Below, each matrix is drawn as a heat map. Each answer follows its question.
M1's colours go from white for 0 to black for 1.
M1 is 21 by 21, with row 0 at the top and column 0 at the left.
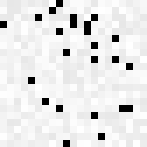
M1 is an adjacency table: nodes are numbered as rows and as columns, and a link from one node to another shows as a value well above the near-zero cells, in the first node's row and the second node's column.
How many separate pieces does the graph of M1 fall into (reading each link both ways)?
1
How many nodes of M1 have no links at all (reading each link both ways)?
0
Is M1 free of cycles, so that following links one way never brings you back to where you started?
yes
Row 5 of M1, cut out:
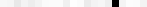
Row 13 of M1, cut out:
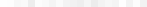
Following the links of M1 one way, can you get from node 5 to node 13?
yes
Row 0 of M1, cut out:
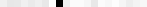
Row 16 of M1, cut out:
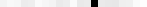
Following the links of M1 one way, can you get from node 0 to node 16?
yes
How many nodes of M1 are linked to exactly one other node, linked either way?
5
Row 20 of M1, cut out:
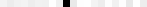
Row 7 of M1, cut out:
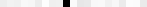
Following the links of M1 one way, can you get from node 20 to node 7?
no
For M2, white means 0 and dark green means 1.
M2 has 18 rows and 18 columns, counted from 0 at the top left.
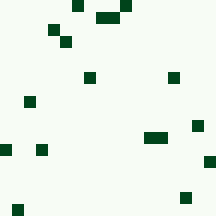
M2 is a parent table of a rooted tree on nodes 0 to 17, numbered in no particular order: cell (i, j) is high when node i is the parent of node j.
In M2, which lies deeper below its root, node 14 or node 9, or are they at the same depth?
the same depth
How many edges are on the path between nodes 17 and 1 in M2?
1
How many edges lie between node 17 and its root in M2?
2
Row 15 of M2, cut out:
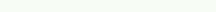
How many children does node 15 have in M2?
0
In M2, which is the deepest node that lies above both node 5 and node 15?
12
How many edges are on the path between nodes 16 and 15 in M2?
1
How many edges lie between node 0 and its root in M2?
2
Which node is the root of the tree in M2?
11
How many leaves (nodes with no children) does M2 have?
6
